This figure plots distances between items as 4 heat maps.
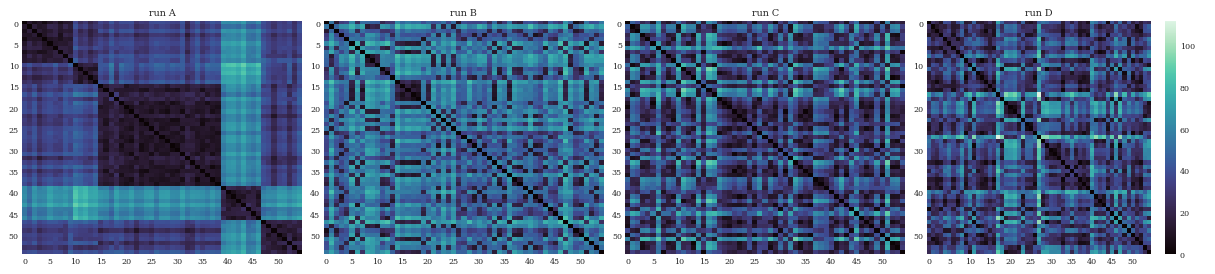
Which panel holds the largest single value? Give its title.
run D
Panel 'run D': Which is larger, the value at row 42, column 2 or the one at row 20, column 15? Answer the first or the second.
the second
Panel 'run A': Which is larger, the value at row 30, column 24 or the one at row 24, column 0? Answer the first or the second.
the second
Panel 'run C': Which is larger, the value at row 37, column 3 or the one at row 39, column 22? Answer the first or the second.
the first
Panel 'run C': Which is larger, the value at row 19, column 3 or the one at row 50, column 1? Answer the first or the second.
the second
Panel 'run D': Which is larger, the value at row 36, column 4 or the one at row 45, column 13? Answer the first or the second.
the first
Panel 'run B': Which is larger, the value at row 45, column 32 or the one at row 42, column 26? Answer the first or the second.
the first
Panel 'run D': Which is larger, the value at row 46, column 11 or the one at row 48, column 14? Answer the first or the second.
the first
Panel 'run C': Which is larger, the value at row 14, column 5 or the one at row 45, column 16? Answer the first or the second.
the second
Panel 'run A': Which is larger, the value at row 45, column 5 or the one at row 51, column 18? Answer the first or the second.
the first
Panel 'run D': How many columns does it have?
55
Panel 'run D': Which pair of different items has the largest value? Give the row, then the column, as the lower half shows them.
27, 17
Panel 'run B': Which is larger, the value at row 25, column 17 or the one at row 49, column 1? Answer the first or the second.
the first
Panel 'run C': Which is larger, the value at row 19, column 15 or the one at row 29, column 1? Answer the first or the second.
the second
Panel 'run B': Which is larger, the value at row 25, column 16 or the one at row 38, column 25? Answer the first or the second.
the first
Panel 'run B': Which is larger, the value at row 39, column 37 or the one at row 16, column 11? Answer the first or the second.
the second
